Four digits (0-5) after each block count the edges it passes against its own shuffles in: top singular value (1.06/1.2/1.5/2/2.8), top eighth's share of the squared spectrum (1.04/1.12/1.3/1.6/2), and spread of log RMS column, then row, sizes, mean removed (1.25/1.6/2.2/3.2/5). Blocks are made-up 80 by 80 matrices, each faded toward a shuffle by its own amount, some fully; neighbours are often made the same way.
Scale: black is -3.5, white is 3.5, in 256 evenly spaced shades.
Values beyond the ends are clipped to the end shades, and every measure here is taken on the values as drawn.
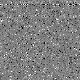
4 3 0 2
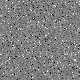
0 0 0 0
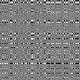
5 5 3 4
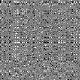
5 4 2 3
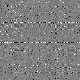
4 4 1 2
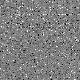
3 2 0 1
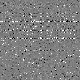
4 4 1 2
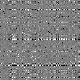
5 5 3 3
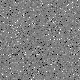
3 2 0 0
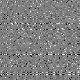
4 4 1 2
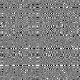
5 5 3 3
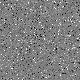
1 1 0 0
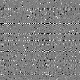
5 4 1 3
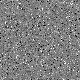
1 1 0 0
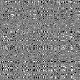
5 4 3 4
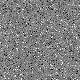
2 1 0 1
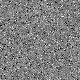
1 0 0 0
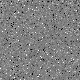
0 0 0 0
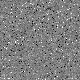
0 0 0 0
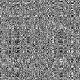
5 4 3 3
